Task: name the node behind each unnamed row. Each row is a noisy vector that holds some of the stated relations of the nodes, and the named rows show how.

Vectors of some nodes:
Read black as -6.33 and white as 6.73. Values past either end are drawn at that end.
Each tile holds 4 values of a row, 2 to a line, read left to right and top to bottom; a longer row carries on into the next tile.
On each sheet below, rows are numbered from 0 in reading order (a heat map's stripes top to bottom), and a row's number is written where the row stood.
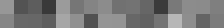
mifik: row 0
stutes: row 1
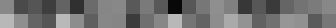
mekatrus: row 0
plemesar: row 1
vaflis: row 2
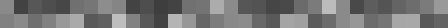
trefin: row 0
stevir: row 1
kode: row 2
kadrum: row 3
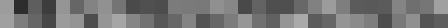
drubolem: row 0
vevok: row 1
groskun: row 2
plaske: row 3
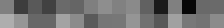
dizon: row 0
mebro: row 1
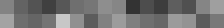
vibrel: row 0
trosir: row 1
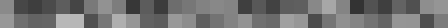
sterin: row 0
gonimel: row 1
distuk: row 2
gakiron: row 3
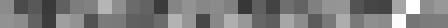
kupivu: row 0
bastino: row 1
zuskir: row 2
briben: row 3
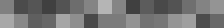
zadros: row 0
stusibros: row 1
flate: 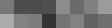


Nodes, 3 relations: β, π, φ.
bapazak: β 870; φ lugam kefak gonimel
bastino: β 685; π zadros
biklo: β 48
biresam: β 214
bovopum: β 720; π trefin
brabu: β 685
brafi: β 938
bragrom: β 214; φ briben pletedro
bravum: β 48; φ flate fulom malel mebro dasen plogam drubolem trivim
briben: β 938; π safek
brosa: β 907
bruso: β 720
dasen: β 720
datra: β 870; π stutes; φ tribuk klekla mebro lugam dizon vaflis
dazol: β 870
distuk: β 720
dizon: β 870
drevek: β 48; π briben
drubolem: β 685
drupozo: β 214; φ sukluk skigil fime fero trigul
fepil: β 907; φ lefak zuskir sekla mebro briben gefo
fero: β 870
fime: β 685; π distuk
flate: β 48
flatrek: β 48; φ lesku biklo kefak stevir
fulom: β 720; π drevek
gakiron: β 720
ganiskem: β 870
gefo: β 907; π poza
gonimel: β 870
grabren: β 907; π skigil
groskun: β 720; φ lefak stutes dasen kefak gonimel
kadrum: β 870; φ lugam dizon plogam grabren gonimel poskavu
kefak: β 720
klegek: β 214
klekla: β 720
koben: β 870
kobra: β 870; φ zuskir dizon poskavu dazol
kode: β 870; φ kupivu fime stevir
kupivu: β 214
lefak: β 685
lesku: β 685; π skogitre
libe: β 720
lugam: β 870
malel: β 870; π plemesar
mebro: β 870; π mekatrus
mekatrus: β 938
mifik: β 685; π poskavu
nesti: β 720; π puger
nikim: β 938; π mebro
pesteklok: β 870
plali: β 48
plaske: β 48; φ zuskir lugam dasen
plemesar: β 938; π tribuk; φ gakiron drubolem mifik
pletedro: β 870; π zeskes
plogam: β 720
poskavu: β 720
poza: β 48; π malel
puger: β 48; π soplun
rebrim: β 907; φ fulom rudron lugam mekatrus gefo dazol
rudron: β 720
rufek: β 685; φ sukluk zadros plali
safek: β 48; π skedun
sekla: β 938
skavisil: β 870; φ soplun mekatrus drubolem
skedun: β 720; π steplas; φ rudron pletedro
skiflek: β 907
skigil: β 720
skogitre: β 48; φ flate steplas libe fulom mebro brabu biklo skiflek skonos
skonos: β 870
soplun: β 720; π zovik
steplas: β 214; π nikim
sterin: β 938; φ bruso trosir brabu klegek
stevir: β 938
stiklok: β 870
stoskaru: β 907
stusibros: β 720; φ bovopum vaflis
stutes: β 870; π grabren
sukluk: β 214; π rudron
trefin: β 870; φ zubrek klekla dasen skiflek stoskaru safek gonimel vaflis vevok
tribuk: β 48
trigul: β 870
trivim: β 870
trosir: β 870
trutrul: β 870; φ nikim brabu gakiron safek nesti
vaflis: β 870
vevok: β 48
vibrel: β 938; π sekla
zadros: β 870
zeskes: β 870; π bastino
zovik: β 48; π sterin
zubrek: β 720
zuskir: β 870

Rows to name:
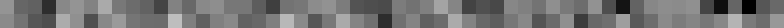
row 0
fime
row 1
pletedro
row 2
zeskes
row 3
biklo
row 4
stoskaru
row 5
malel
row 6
nikim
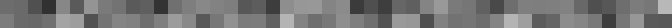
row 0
nesti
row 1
bovopum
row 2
fulom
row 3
klegek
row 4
datra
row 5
flatrek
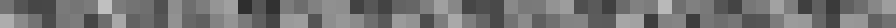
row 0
plali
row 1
gefo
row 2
brabu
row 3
biresam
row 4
skiflek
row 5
rufek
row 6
poza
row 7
kefak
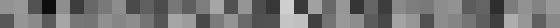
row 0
steplas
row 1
bragrom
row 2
soplun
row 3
lefak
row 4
lesku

